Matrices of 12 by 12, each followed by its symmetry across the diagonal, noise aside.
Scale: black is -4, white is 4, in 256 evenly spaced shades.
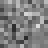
antisymmetric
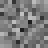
symmetric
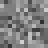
antisymmetric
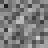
symmetric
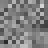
antisymmetric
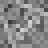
symmetric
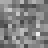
neither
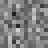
neither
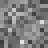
symmetric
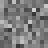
neither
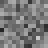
symmetric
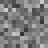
neither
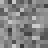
neither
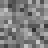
antisymmetric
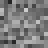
neither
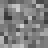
antisymmetric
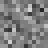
antisymmetric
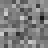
neither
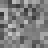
antisymmetric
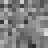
antisymmetric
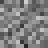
neither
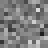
neither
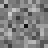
symmetric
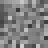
antisymmetric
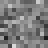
neither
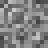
symmetric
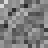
symmetric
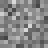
symmetric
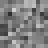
antisymmetric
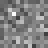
symmetric
